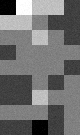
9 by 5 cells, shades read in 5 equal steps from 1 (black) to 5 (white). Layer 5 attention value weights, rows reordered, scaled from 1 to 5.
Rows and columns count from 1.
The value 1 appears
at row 1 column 1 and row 9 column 3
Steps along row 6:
same up down up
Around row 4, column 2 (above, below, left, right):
3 3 2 3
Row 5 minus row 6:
1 1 0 1 -1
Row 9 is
2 2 1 2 3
